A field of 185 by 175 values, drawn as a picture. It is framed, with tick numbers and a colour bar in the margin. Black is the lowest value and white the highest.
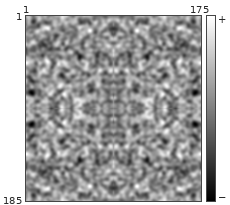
There are no lone odd cells. No single row or column stands out from its neighbours. Its left and right halves mirror each other, and so do its top and bottom. No regular stripes run through it. The histogram is bell-shaped. No overall slope runs across the table. The texture is blotchy.
